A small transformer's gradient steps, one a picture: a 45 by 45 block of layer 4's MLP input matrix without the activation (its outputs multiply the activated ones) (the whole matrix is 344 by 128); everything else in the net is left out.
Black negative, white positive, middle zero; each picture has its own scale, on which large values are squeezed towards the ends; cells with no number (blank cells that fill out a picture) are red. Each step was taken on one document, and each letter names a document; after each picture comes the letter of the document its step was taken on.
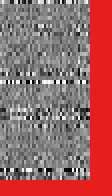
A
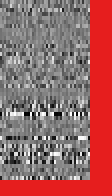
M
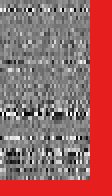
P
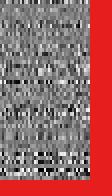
A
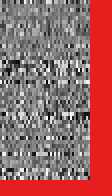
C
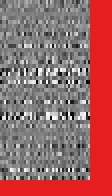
C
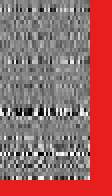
P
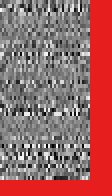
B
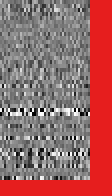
P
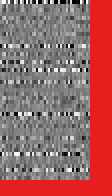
C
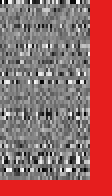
A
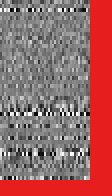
P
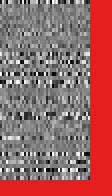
C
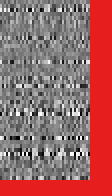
P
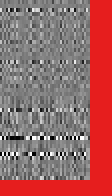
P
